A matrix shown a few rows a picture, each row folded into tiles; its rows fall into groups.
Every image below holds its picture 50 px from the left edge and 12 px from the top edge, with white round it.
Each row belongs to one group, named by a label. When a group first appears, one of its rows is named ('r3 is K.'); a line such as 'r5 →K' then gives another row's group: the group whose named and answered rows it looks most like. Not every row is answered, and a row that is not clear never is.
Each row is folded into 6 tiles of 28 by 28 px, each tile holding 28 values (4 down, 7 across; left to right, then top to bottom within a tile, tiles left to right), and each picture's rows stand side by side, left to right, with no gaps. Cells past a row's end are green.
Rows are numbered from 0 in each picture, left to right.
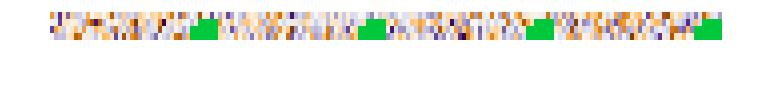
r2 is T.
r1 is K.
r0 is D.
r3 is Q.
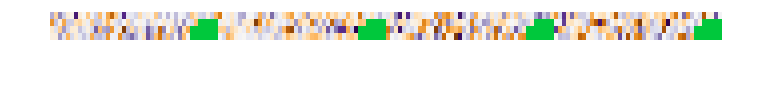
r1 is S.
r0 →K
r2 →K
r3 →D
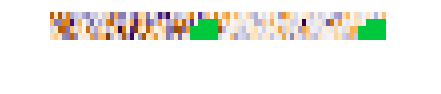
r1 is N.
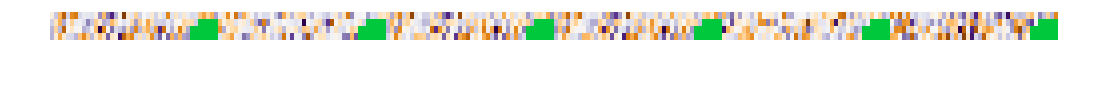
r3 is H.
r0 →H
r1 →N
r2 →H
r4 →D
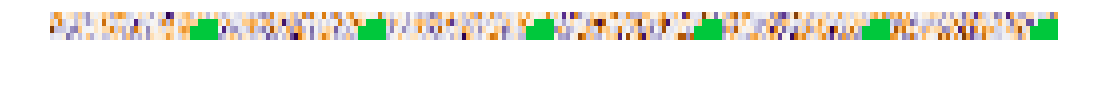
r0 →N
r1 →T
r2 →T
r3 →D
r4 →H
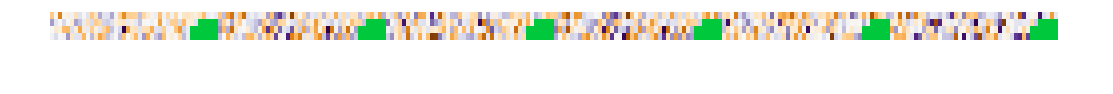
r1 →H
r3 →H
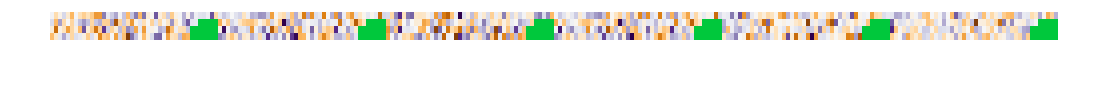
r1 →T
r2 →K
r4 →D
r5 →D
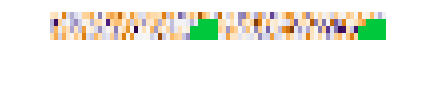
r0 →Q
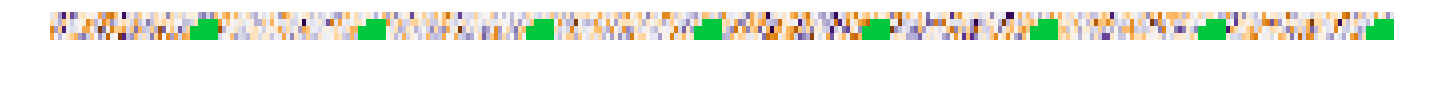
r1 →N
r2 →K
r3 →Q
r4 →S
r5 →N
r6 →S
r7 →D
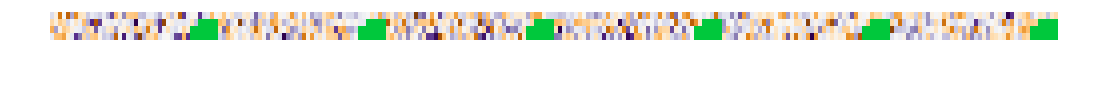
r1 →Q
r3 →T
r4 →D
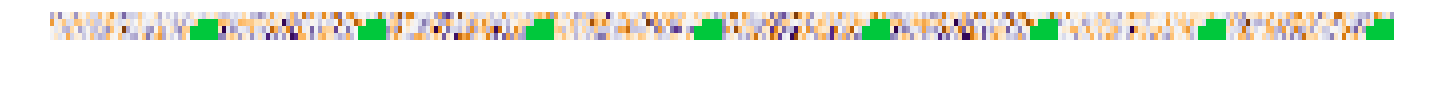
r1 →T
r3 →S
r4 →H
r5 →T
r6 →H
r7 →Q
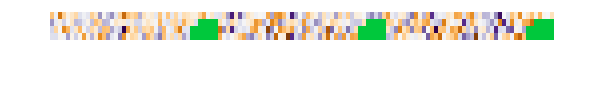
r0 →H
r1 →K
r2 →S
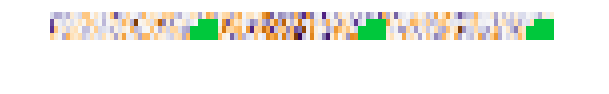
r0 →D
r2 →K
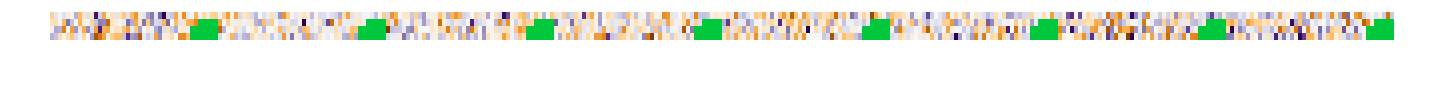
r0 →S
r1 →N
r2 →N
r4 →Q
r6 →K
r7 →T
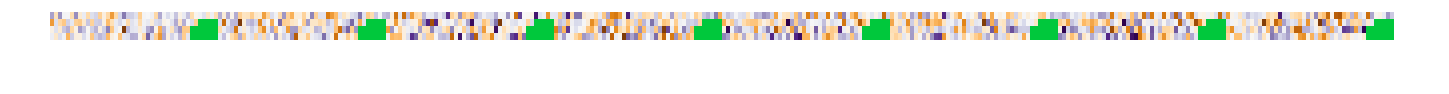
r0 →K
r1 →Q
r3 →K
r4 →T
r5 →S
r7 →S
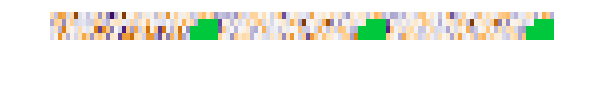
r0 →H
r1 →D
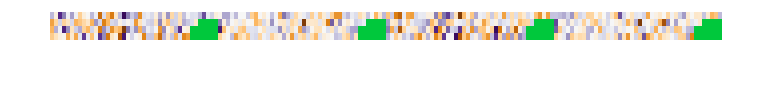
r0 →K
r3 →D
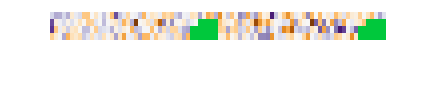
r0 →D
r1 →S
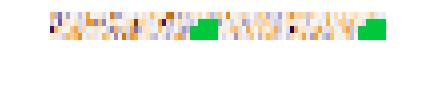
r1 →H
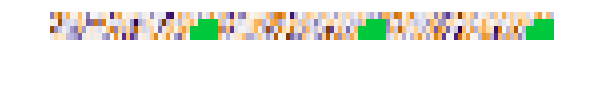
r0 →N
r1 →K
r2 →H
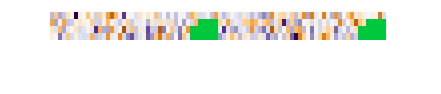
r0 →K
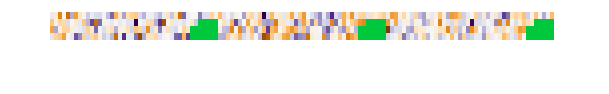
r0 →N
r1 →S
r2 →N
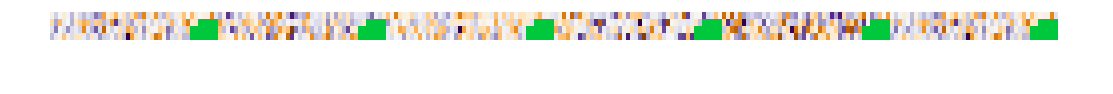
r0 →T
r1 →K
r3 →N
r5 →T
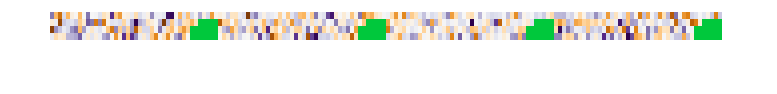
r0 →N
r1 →S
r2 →N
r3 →T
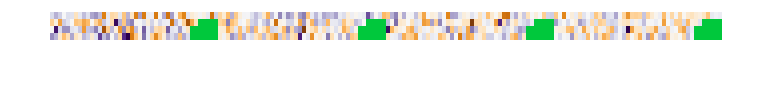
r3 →H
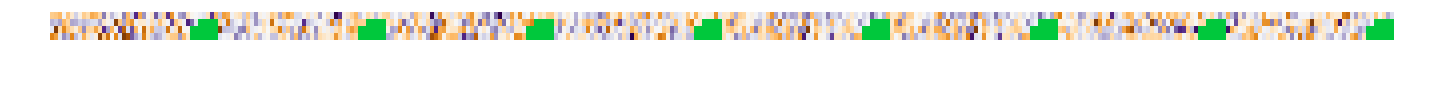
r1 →N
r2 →S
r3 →T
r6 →S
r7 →D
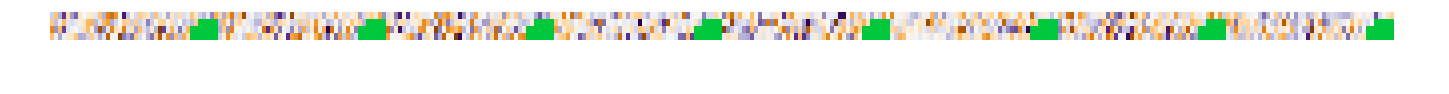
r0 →K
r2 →K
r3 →N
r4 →N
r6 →H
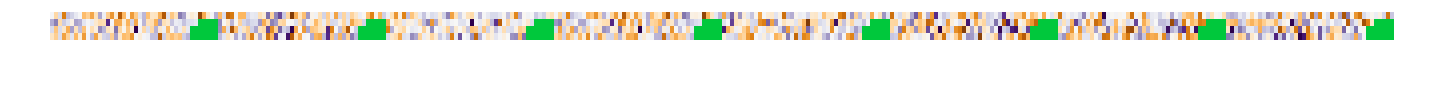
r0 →Q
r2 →N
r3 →Q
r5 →S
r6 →S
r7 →T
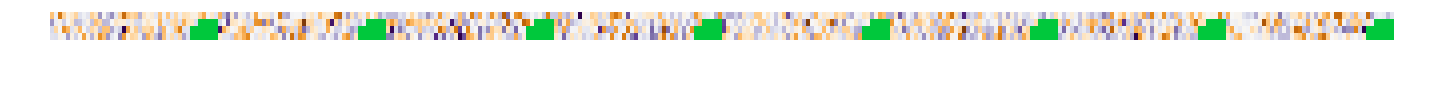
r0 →H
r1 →D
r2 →T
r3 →K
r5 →K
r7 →S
